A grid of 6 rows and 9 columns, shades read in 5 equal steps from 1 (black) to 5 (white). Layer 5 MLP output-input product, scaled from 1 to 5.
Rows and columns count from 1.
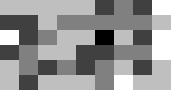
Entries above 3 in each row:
6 2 5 3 3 7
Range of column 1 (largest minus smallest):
3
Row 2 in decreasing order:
4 4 3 3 3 3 3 2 2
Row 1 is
4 4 4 4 4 2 3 2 5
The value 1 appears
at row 3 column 6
